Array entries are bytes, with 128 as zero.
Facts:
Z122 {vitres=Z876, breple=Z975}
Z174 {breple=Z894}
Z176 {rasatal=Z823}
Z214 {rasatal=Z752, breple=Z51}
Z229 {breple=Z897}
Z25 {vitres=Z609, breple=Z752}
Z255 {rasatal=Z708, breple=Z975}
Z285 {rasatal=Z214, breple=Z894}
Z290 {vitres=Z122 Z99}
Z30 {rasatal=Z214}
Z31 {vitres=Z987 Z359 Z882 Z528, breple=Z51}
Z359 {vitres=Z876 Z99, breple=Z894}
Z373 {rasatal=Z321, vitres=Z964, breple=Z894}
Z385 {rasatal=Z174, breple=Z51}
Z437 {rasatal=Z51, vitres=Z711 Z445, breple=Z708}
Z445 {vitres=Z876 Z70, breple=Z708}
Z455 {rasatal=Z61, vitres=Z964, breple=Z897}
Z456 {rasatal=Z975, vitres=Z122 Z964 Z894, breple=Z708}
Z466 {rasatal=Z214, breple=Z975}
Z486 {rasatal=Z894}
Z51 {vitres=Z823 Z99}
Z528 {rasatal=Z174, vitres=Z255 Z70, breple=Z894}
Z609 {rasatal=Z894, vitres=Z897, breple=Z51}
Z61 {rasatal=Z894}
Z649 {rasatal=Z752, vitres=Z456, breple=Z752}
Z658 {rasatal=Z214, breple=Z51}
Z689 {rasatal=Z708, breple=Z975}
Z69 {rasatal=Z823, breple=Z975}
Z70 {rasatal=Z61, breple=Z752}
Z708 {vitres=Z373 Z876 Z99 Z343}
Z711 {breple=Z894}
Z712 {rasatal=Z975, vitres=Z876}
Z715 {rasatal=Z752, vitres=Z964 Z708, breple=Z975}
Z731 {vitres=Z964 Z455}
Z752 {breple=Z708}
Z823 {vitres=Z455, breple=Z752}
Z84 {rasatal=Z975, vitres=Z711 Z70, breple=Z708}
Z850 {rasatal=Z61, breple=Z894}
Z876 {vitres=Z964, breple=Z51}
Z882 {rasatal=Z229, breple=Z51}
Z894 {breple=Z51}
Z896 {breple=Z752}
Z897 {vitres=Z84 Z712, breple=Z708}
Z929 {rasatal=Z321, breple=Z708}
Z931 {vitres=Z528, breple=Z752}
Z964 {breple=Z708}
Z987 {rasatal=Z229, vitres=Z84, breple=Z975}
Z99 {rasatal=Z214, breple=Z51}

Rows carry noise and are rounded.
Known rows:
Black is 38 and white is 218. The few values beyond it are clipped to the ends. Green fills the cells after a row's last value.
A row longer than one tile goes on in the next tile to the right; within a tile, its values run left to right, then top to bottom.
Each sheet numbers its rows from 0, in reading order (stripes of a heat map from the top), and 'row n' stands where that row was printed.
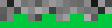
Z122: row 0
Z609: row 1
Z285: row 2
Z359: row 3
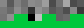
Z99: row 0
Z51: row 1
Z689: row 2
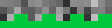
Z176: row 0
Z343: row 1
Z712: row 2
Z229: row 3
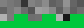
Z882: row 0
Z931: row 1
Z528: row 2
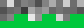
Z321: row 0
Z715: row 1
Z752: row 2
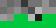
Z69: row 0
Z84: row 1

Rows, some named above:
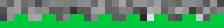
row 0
Z25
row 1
Z456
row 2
Z708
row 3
Z25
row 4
Z711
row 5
Z823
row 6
Z609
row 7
Z31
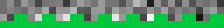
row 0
Z70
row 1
Z373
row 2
Z455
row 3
Z25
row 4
Z715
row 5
Z876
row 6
Z290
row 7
Z437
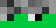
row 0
Z712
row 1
Z445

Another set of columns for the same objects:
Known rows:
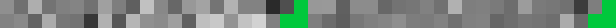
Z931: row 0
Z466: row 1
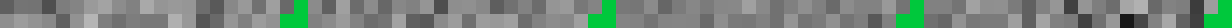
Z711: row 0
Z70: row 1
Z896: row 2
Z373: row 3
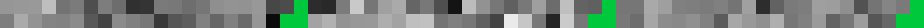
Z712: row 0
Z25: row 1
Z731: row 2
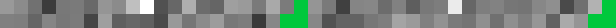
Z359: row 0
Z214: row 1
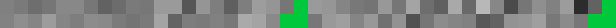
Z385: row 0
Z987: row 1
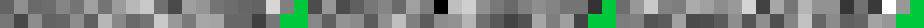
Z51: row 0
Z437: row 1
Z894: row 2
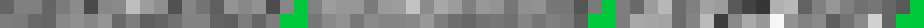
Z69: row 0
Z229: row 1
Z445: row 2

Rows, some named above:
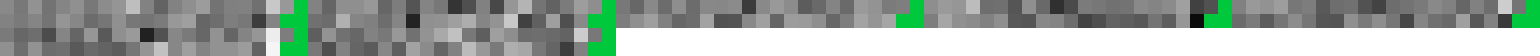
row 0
Z964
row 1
Z455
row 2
Z70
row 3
Z712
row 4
Z456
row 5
Z61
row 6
Z51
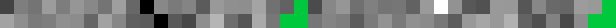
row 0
Z609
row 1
Z823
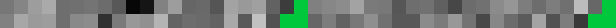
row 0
Z84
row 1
Z456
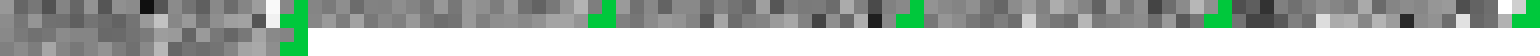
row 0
Z61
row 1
Z174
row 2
Z708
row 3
Z290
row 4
Z649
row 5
Z385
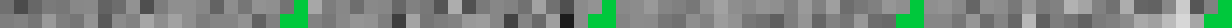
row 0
Z321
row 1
Z708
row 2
Z876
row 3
Z528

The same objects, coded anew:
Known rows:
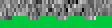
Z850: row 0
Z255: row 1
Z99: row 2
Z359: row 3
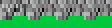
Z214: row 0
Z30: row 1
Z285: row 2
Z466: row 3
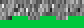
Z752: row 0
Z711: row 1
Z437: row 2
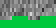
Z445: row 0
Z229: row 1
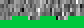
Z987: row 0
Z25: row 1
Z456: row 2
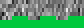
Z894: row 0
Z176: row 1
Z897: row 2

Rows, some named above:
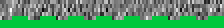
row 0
Z25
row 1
Z214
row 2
Z649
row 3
Z84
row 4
Z122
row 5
Z823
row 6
Z649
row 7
Z70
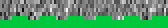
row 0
Z84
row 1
Z894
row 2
Z25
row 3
Z445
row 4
Z51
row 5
Z609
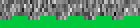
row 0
Z711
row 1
Z715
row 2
Z876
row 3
Z712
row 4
Z455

